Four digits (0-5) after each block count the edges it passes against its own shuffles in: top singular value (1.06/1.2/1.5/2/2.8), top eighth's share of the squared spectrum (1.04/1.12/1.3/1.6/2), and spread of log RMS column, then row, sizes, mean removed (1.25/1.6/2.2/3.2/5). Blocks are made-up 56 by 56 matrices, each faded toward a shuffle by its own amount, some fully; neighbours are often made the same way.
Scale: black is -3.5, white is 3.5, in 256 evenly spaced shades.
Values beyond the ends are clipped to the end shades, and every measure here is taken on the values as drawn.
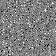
1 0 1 0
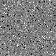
3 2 0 1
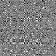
4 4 2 2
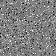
1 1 0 0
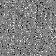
3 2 1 1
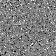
1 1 0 0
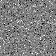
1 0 0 0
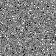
1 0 0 0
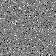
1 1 0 0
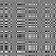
5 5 4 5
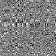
4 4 2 2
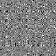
4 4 2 2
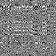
4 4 2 3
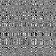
4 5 3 3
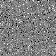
2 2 1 0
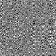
4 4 2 2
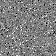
0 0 0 0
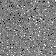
2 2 0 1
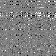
4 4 1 3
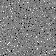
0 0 0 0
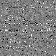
3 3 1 2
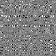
4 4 2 3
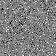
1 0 0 0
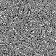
2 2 0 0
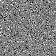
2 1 0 0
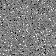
1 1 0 0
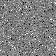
1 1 0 0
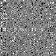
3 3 2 1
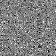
3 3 2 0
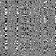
4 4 3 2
